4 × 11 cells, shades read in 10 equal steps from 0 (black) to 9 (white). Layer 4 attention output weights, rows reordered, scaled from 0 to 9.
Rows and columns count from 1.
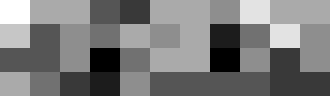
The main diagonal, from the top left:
9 3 5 1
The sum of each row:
63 54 39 34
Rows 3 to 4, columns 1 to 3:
3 3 5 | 6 4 2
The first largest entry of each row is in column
1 10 6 1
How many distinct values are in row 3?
6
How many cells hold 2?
5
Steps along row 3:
same up down up up same down up down up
